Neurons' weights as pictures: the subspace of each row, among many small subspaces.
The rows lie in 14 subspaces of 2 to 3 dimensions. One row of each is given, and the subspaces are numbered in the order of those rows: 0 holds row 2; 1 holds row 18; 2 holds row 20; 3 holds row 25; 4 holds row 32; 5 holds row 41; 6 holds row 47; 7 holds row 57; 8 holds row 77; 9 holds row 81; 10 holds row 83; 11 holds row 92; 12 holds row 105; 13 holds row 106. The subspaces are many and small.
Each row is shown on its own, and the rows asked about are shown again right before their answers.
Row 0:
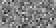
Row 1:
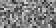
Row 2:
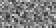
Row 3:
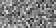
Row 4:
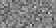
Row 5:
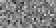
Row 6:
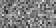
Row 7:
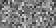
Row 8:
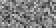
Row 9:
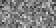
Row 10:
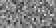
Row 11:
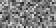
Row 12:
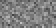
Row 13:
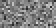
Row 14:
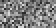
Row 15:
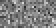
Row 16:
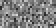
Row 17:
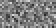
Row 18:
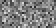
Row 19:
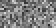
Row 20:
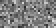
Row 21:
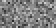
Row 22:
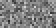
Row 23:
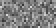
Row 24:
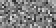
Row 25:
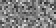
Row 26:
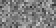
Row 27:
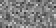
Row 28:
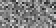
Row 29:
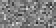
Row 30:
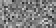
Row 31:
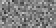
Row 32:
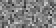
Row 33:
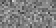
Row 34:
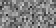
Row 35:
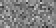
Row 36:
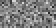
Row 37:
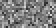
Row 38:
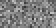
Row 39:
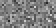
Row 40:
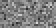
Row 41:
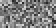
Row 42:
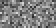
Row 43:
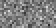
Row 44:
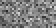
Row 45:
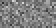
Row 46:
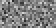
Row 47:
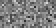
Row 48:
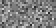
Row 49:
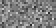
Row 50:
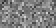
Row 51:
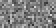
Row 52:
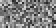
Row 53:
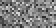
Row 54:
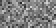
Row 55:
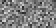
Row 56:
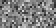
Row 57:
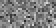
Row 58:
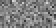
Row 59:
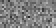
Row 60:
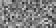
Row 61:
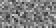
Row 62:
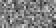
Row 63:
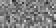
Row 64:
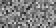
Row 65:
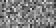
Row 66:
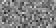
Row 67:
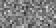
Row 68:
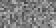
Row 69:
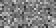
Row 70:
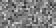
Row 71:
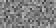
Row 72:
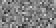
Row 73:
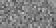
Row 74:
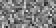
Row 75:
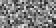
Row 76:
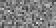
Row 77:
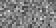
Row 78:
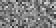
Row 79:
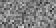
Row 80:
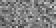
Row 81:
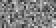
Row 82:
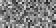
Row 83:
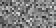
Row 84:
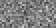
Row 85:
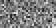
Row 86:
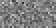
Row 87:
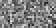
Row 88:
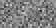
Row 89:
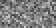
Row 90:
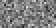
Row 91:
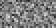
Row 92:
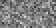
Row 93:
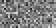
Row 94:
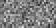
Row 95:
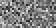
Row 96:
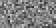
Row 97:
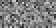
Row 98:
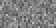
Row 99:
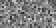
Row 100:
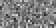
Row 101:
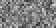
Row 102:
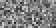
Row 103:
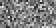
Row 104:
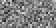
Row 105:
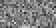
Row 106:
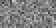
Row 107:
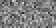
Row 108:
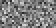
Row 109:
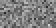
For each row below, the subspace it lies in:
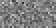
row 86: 1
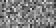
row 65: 7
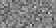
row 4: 5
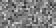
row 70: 4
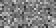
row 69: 2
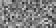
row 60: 5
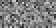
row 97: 1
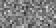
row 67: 8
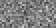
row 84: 6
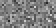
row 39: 6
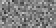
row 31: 3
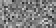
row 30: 5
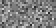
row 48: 5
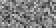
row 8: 11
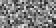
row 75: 2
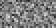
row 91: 0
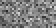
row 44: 10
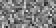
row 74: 4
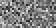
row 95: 10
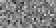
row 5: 2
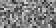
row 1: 9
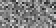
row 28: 3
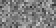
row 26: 11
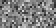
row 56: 0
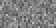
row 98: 12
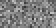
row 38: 8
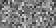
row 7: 0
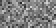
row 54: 5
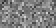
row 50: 0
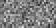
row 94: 7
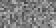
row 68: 9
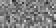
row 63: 13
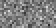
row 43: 8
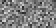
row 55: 13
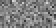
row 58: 13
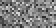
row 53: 10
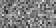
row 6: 10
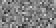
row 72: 1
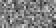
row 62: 9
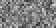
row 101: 11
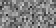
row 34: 12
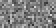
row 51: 8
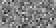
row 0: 1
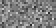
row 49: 5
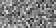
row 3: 10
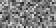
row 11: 12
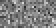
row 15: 2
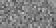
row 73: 6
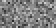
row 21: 10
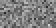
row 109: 9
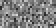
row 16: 12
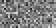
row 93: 7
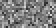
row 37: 4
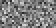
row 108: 3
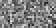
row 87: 8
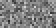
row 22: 8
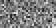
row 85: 7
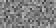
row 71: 7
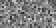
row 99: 6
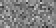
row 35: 2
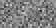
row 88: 6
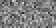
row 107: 1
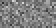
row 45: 3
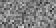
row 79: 7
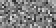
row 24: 6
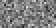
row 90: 9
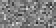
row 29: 4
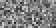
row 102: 4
